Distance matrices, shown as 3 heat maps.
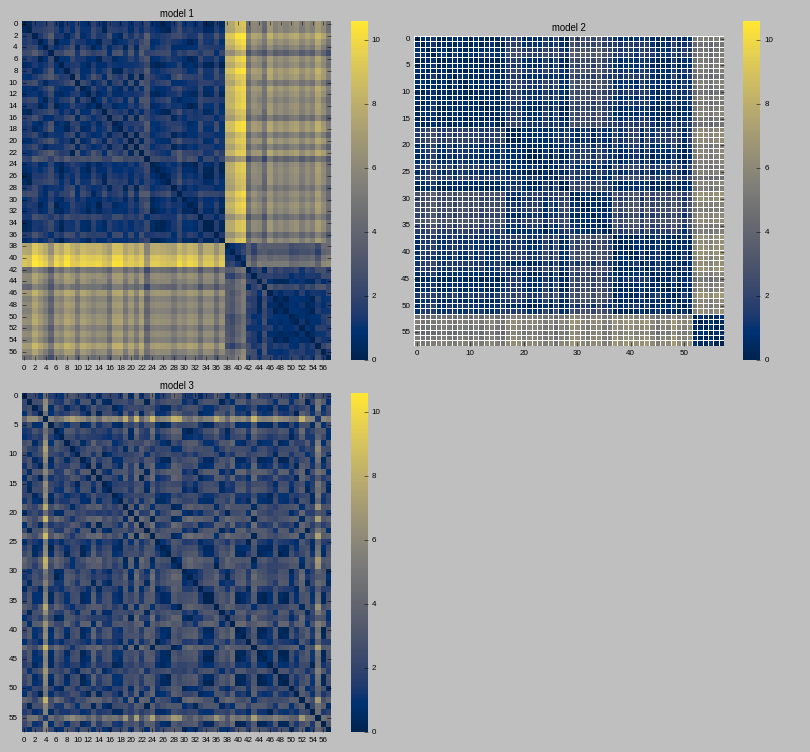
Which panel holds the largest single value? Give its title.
model 1
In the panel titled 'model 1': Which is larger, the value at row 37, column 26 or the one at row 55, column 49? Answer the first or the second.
the second
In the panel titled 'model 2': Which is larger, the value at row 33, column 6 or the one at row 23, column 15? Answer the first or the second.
the first
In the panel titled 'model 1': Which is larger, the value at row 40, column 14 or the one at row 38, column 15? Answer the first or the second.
the first
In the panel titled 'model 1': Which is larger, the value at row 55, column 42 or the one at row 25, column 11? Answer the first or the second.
the first
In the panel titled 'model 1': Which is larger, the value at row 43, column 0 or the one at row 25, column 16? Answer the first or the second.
the first
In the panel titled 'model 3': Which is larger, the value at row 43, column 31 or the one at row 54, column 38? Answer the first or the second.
the first
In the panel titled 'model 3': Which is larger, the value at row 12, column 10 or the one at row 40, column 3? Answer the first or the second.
the first
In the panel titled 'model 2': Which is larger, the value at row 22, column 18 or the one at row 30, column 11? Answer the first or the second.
the second
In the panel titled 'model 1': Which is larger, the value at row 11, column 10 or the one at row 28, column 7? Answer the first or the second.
the first
